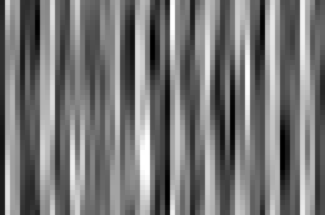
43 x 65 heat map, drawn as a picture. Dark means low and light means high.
Grain: streaks running down. Stripes: upright, repeating 10 times. Ninth with the highest average: bottom middle. Slope: none.
